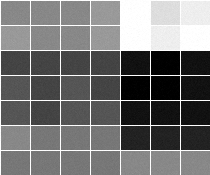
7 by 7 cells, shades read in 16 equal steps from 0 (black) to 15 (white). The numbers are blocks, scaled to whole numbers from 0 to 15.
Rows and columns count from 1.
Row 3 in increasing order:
0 1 1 4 4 4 4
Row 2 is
9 8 8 9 15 14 15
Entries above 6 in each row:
7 7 0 0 0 4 7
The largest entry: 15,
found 3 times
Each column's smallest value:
4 4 4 4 0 0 1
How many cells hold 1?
6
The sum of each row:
75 78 18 19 22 35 52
